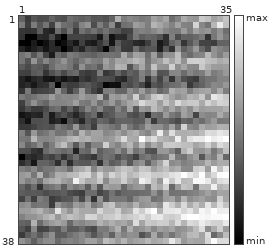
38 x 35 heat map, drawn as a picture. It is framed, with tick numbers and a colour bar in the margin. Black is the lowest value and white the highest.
The top left is the ninth with the lowest average. The bottom right is the ninth with the highest average. The field climbs toward the bottom right. No row or column stands out. Horizontal stripes repeat 6 times down the table.
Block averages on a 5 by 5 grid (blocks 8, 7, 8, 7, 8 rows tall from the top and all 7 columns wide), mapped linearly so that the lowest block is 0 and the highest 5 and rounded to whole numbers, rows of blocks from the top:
01123 / 11233 / 12234 / 12344 / 23445
